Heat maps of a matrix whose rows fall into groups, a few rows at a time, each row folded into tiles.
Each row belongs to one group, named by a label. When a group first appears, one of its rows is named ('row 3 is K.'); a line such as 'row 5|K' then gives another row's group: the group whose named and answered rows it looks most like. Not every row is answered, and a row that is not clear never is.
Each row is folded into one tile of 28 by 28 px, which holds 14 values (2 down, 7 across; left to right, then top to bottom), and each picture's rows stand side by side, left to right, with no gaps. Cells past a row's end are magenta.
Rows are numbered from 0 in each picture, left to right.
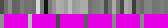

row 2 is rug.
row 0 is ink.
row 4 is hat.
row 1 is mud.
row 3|hat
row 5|ink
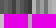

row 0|ink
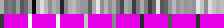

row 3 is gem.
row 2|gem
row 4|hat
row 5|hat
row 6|rug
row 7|rug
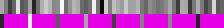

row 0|hat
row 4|rug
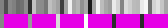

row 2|gem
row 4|rug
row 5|rug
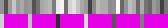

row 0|gem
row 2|rug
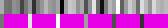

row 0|hat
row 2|gem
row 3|mud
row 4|rug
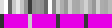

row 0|rug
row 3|rug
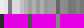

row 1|rug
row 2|ink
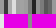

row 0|gem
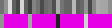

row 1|ink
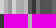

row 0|rug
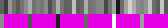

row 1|hat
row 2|hat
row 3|hat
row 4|gem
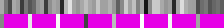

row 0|hat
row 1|mud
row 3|rug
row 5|gem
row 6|gem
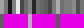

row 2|hat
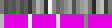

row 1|mud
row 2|mud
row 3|hat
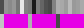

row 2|rug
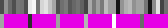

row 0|ink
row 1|rug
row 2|ink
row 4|gem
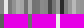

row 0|rug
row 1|hat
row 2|gem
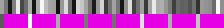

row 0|hat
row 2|mud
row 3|hat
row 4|hat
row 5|gem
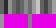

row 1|mud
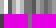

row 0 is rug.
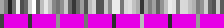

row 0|hat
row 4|rug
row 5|mud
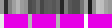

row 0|gem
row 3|gem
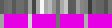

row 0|ink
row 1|gem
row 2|mud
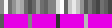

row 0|rug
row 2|rug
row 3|ink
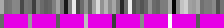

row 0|hat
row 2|hat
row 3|gem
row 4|hat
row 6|gem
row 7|hat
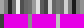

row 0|hat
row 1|mud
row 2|mud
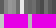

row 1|ink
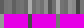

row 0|ink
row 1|hat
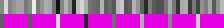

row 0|rug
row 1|rug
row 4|mud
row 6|hat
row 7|mud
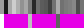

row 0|gem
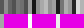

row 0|ink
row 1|gem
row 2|mud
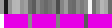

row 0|gem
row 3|rug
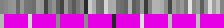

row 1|mud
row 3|mud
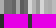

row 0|hat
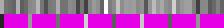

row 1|mud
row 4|rug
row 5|gem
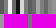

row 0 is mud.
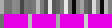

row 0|hat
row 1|mud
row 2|mud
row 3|mud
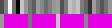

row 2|gem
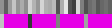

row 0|gem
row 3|ink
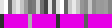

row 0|rug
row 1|mud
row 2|rug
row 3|rug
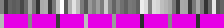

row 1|hat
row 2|rug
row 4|ink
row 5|rug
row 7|hat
